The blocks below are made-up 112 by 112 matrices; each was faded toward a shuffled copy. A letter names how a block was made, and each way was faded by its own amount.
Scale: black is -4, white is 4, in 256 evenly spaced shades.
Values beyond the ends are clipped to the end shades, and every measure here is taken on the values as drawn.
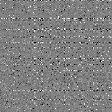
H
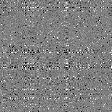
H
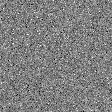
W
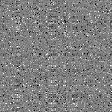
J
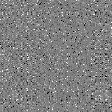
J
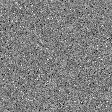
W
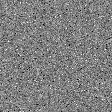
W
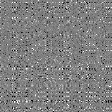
H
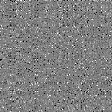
J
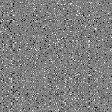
J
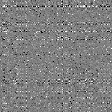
H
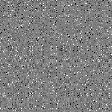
J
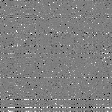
H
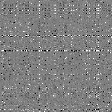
H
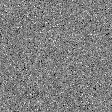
W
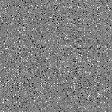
J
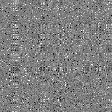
J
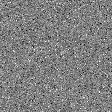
W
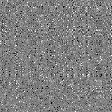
J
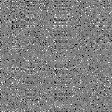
J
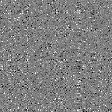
J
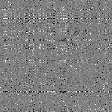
H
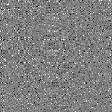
J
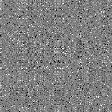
J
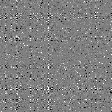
H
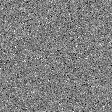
W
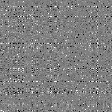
H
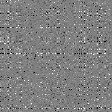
H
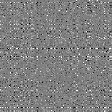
H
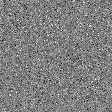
W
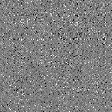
J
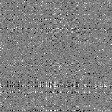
H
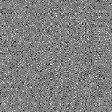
J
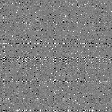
H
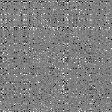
H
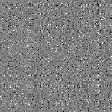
J
